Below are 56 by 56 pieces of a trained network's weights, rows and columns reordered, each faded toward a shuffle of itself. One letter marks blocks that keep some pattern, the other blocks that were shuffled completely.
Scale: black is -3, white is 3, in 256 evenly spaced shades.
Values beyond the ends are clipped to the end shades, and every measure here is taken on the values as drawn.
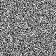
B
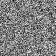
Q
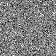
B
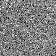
Q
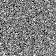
Q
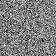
Q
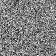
Q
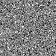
B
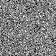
Q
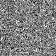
B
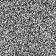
Q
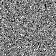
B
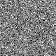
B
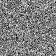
Q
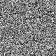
Q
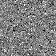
B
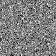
B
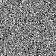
B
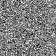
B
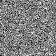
Q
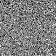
B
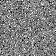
Q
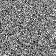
B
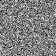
Q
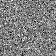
Q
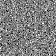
B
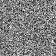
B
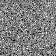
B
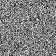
B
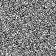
Q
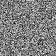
Q
